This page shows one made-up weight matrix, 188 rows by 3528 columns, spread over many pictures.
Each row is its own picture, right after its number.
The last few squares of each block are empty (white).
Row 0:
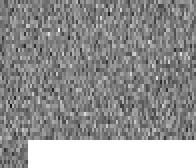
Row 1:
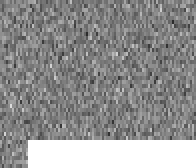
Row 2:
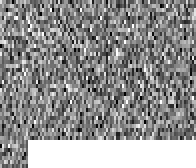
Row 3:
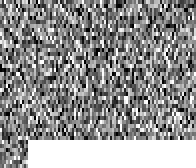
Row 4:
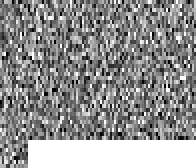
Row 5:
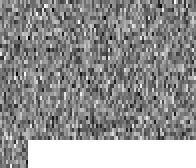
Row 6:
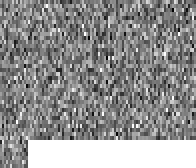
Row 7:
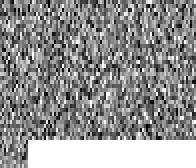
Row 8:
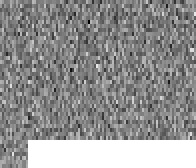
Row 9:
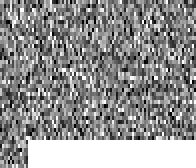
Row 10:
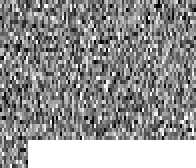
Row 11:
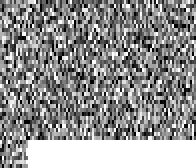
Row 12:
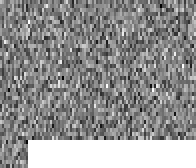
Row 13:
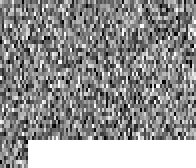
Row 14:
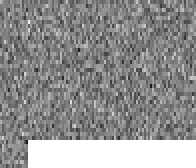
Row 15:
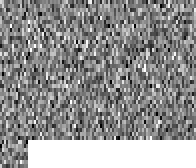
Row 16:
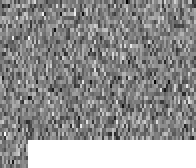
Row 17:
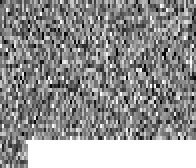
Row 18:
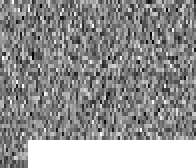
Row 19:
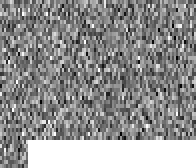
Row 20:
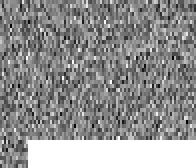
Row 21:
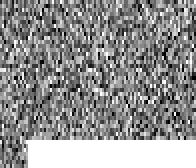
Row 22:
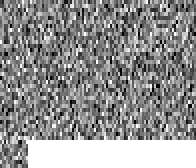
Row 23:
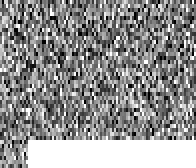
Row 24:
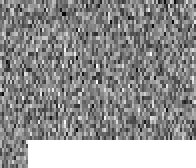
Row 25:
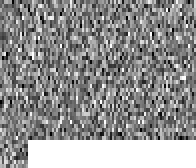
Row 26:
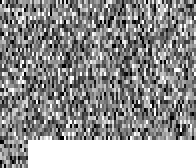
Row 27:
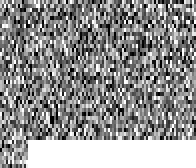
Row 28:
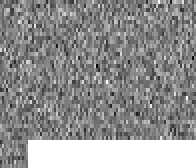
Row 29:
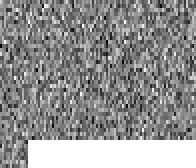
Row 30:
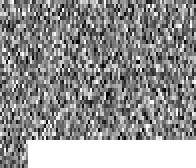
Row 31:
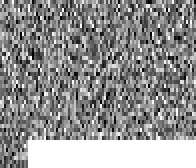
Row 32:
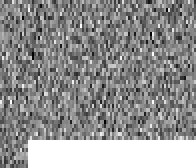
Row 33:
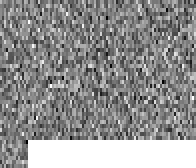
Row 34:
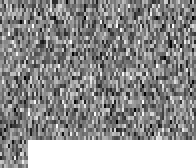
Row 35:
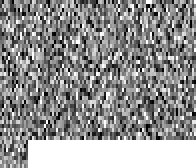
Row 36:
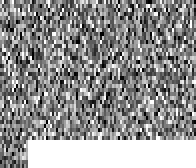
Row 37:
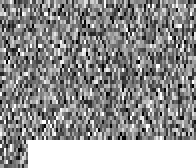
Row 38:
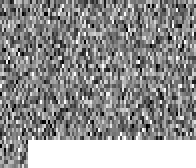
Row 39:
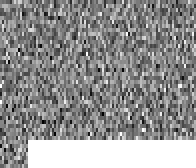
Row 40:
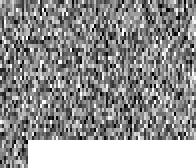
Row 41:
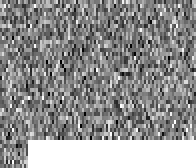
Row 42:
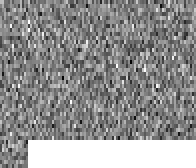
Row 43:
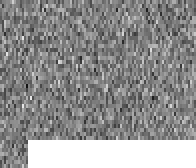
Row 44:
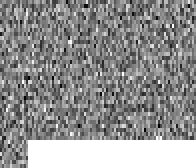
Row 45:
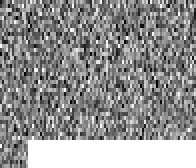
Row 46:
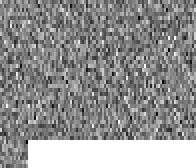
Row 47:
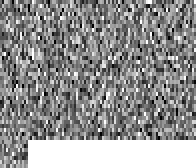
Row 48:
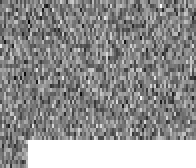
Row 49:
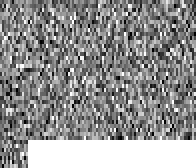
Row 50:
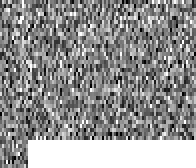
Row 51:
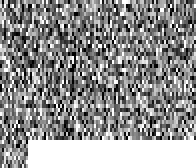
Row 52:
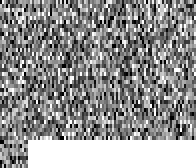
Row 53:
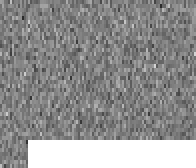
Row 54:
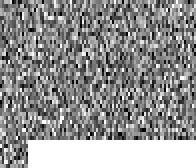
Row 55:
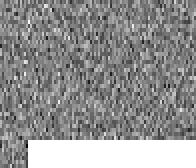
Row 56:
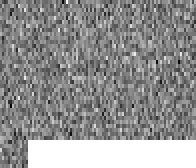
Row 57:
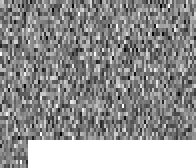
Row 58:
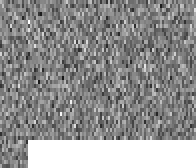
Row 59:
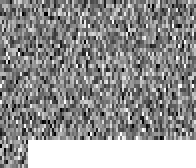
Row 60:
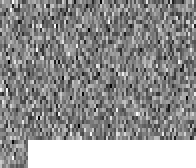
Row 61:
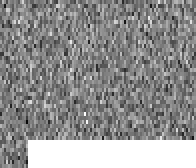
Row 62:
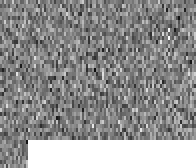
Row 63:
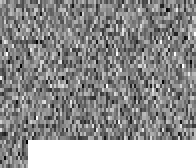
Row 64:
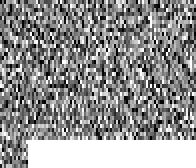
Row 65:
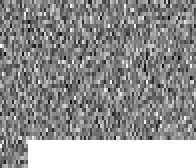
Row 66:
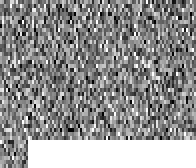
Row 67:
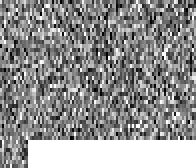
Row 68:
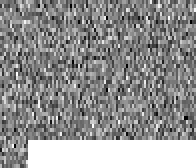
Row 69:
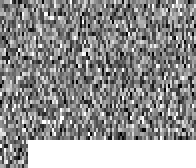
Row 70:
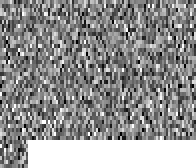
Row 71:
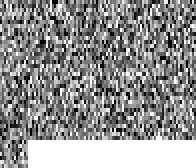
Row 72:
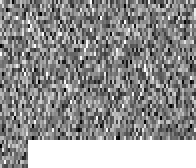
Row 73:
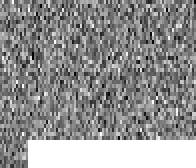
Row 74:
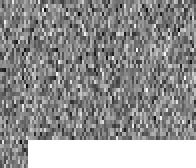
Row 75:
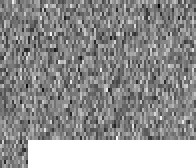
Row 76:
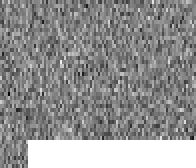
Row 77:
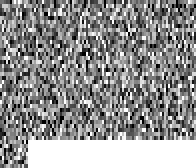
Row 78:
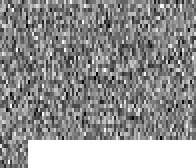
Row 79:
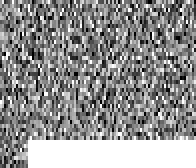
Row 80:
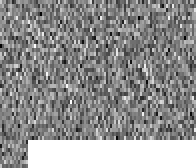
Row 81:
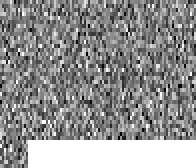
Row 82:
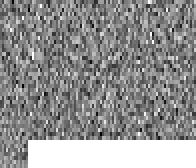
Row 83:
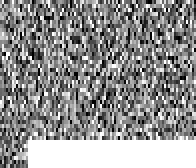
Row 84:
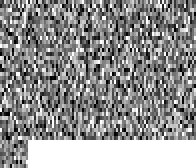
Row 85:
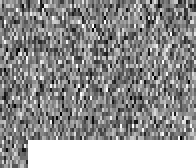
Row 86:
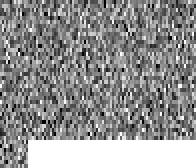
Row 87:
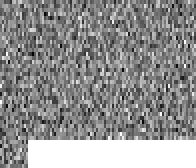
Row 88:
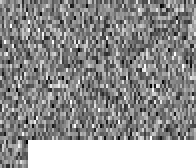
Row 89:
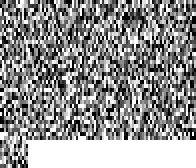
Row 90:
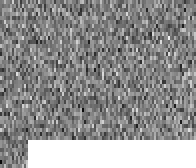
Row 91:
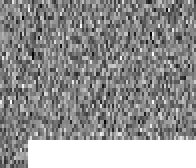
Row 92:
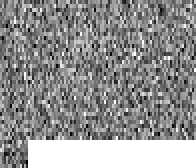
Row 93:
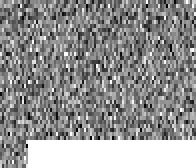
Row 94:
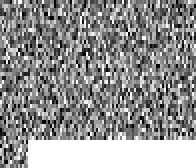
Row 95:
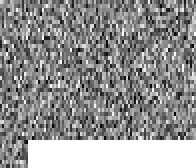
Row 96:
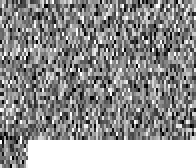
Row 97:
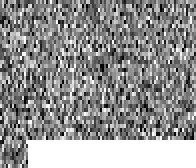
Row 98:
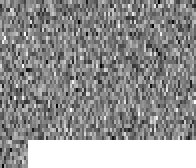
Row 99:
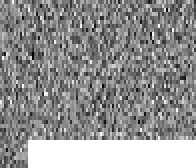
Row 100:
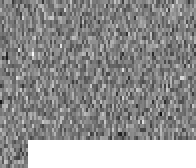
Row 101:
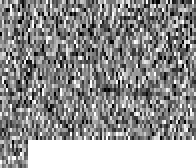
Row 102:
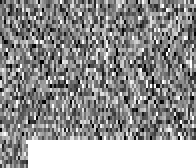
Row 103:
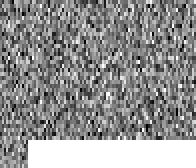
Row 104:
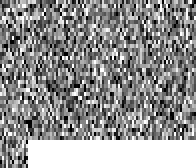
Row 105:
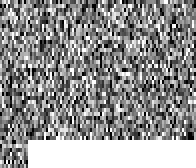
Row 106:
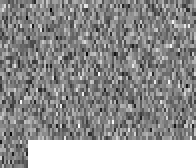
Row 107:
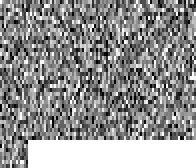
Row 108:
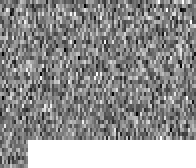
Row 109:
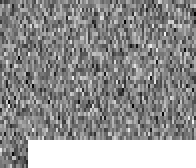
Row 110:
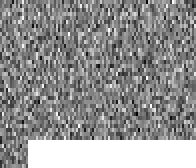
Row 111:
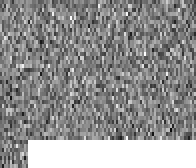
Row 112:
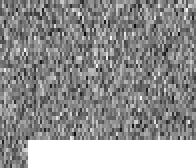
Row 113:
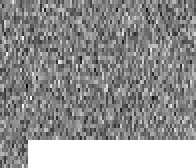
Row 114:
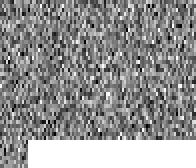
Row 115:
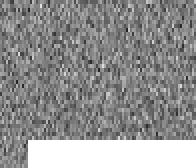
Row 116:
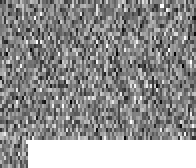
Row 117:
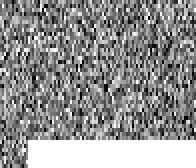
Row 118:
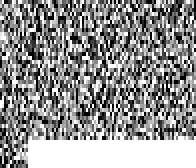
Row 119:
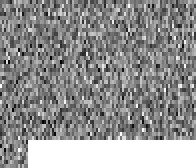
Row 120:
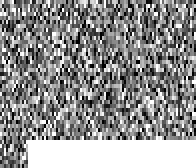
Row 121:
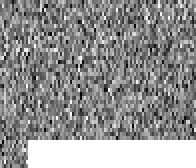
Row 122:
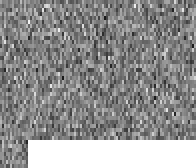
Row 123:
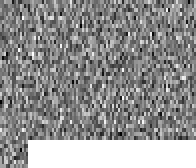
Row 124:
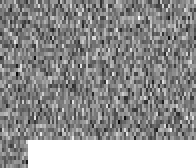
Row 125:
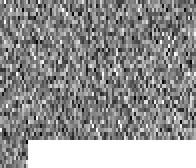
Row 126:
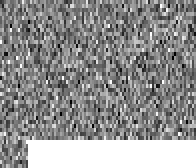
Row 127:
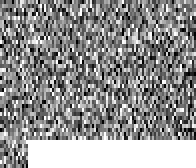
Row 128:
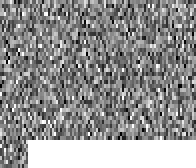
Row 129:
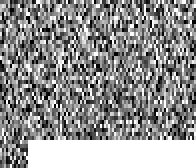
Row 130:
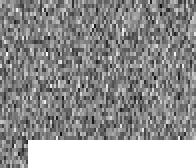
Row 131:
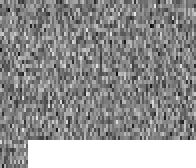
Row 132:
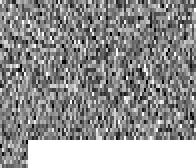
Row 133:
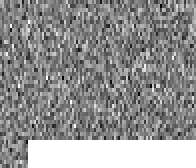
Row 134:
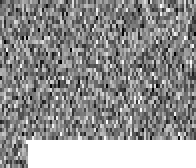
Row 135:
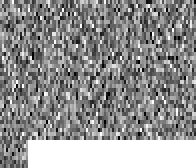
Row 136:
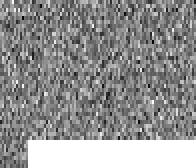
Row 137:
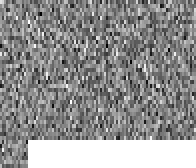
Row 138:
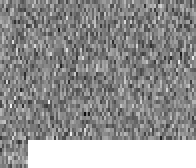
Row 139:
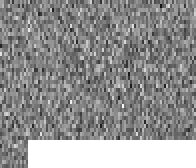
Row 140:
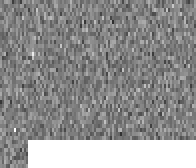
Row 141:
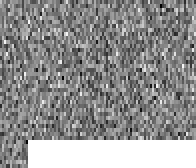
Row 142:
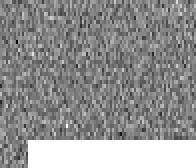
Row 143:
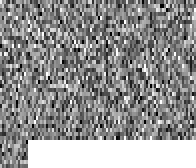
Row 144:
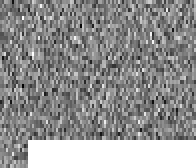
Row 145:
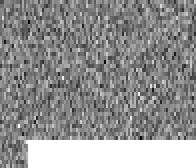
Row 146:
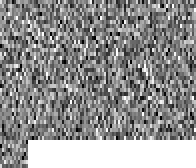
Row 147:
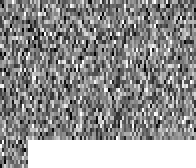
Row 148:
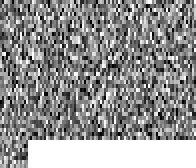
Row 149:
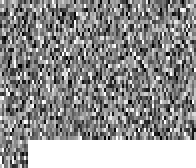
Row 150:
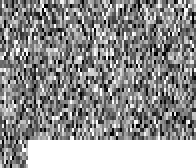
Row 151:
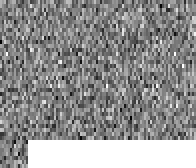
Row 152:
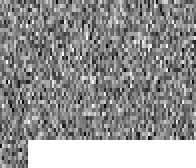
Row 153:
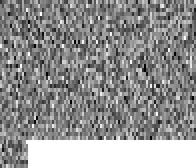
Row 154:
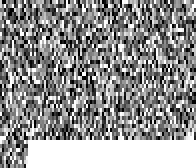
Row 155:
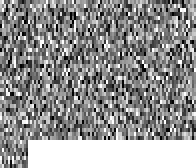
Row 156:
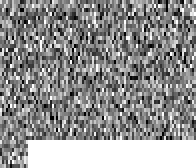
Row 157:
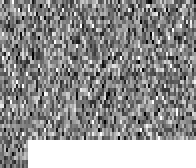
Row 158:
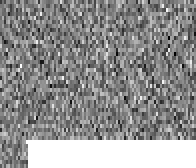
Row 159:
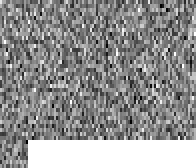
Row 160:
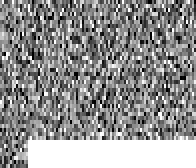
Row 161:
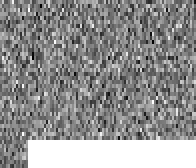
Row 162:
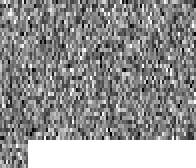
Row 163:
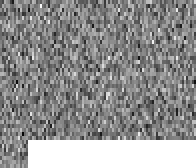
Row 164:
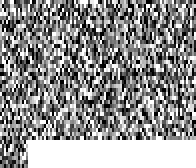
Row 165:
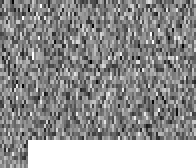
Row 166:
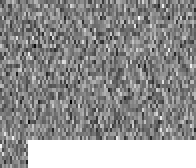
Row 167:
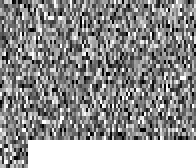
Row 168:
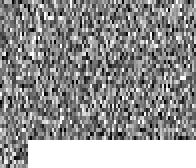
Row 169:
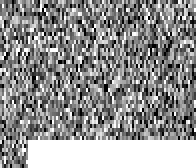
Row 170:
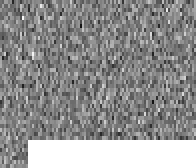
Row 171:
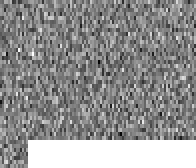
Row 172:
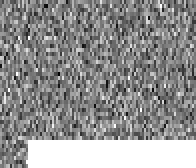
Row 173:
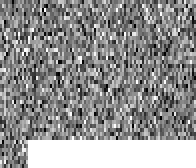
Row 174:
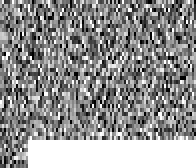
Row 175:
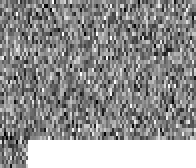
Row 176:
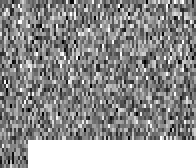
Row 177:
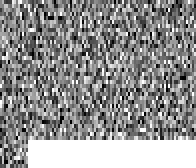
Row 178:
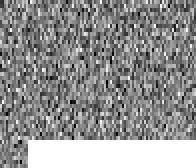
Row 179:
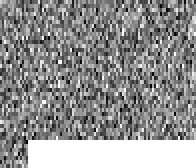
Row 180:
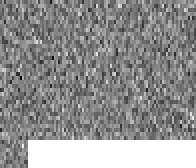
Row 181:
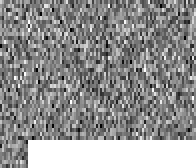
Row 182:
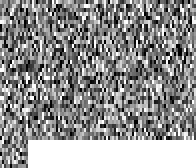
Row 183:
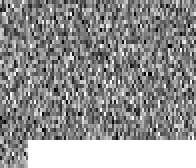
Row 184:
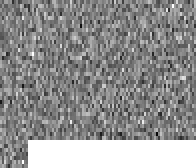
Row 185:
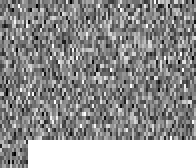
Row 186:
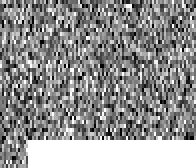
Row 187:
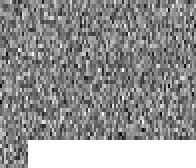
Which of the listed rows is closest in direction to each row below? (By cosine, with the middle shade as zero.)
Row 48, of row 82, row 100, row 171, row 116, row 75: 116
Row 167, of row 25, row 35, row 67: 25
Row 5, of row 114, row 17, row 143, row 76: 143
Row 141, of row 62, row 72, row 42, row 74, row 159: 159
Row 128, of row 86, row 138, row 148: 138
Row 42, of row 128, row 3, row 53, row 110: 53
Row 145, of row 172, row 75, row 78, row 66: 172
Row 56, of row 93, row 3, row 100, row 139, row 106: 106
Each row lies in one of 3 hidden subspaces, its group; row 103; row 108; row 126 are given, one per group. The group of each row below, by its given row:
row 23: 108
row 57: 126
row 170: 103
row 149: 108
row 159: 126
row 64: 126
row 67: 126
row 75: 126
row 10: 126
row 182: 108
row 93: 108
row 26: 108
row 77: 103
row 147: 126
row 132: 126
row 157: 103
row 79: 103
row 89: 126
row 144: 103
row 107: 126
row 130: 126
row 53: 126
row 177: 103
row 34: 108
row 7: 103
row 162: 108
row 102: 126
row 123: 103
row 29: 126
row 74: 126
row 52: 108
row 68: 126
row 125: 126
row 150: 126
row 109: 108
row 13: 126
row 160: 103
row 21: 126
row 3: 126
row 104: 108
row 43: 126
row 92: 108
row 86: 103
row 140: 103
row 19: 103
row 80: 126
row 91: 103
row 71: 108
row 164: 103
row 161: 103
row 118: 103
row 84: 126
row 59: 103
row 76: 108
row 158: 126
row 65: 126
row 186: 108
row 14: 126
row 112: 126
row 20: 126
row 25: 103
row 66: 108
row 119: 103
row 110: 108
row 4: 103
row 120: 103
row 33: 126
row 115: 103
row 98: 108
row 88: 126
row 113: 126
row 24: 108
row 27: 108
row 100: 103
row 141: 126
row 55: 126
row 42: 126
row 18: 103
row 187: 103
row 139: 126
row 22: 126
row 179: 126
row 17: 126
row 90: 126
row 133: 126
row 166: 126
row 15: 126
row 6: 126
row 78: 108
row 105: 108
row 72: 126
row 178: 126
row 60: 108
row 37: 103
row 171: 103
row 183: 108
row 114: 103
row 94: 103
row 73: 103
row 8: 108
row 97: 108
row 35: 103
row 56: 108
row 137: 126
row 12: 126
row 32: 103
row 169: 126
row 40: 126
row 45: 126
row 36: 103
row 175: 126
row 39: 103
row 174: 103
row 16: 108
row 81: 103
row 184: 103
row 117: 126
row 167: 103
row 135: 103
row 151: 126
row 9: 108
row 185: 108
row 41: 108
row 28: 108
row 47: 103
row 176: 108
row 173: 126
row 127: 126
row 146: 126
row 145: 126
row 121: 126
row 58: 126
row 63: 126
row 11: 108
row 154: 108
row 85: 126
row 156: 108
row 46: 126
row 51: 108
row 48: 126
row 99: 103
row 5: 126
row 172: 126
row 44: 108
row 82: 103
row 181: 126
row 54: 103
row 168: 103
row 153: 126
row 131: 108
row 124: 126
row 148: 103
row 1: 108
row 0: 108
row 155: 108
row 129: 108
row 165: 103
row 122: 126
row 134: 126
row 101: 108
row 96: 126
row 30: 103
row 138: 108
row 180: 126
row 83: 103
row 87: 103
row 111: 108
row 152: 108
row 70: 103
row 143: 126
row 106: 108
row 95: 126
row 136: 103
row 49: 108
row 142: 103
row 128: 103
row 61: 108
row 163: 103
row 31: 103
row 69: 103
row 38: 103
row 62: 126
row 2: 126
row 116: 126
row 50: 108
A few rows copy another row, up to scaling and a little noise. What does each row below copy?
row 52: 26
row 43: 113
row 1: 11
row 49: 111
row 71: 34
